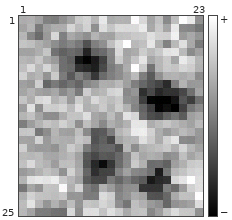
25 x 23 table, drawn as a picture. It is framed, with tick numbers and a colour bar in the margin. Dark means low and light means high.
There is no overall slope. Neither half mirrors the other. The ninth with the lowest average is the middle right. Four dips sink into the field. The texture is blotchy.
